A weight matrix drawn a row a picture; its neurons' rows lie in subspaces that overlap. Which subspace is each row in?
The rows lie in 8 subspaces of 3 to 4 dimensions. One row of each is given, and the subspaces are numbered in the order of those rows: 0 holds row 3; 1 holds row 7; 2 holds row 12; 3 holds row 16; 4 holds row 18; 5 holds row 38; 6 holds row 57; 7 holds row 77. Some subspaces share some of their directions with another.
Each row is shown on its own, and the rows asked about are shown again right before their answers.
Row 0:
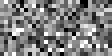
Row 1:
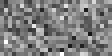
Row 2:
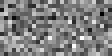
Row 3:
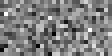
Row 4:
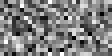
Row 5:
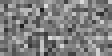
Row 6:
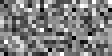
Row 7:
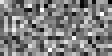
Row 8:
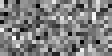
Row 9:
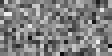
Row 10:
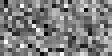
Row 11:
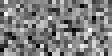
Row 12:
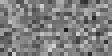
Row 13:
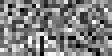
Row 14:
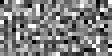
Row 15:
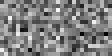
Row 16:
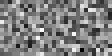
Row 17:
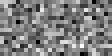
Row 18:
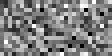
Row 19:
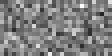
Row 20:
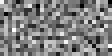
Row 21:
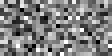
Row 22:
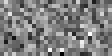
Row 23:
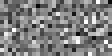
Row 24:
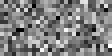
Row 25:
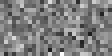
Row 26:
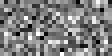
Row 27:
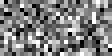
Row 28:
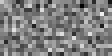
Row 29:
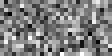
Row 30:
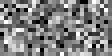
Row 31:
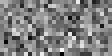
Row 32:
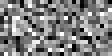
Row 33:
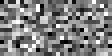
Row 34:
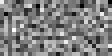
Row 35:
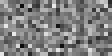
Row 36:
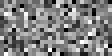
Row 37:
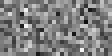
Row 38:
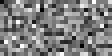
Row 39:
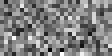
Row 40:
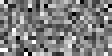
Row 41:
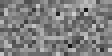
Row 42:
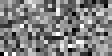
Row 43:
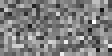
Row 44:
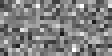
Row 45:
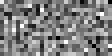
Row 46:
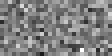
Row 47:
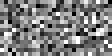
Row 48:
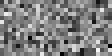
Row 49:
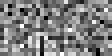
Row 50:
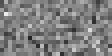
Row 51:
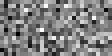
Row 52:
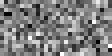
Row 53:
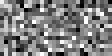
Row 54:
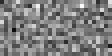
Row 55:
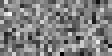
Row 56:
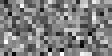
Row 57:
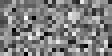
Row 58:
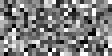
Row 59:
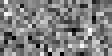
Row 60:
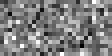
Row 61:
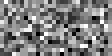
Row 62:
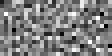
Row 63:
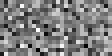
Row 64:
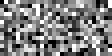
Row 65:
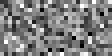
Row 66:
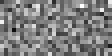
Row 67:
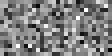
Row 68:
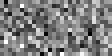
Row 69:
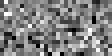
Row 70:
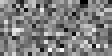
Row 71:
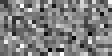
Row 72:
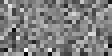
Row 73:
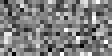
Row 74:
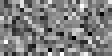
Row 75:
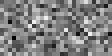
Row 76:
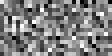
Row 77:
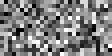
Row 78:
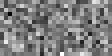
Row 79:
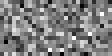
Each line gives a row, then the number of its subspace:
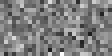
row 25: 4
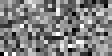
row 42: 4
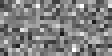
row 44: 1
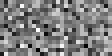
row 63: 4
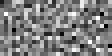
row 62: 6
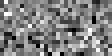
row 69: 0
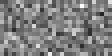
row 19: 0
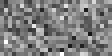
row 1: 4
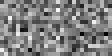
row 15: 1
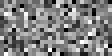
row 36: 6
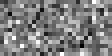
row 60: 5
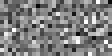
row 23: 2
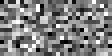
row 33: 5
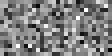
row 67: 4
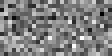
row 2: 5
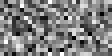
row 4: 5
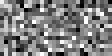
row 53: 3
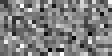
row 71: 4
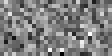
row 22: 3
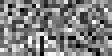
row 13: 1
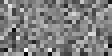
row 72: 6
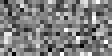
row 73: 2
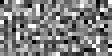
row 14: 1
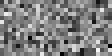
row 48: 3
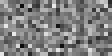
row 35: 4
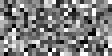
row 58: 6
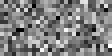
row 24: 7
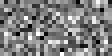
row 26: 6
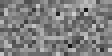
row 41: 4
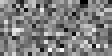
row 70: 7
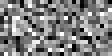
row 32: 5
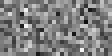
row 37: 3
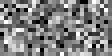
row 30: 7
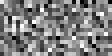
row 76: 1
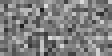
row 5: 1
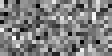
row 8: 1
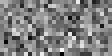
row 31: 6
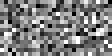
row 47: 2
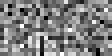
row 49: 1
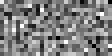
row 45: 1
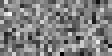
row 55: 2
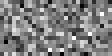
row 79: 5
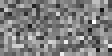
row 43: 5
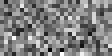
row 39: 7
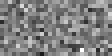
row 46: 3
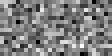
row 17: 5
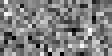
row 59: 0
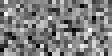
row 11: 0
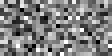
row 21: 5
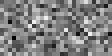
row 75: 2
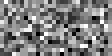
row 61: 6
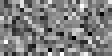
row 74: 5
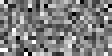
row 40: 6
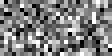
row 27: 7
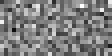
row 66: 0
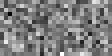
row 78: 7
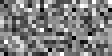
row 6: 6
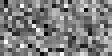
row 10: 4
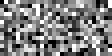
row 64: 6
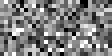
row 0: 7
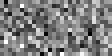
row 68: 4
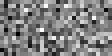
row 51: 1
